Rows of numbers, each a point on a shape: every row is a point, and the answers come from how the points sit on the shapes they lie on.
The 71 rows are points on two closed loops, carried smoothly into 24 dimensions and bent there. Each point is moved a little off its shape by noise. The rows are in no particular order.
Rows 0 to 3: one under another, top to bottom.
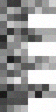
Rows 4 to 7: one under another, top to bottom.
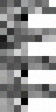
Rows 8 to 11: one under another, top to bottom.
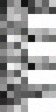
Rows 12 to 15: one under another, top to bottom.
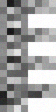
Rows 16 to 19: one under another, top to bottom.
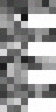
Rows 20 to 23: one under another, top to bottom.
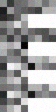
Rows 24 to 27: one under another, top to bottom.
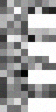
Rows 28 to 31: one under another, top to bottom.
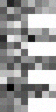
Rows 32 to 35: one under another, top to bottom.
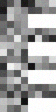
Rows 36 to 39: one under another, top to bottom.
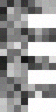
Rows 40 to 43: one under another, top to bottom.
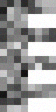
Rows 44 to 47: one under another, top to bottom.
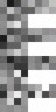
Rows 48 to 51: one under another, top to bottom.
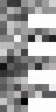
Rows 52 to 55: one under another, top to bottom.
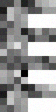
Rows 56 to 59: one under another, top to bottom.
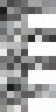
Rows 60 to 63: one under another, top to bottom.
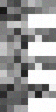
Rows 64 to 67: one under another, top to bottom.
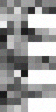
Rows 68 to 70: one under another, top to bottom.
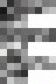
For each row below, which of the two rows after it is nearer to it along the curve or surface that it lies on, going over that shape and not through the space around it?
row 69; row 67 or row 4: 4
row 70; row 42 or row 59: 59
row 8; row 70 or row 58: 58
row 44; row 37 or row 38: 38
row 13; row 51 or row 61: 51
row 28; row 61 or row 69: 61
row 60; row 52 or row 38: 52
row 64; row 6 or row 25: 6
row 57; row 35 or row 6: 35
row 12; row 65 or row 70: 70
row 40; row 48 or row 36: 36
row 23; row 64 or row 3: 3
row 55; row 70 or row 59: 59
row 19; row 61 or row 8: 8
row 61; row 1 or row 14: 14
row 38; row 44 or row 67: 67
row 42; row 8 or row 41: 41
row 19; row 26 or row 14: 26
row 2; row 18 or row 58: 18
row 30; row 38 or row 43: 38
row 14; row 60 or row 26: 26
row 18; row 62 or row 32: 32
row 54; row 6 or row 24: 6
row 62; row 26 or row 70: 26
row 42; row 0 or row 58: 58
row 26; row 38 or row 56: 56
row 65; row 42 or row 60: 60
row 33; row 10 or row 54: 54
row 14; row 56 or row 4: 4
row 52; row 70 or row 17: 17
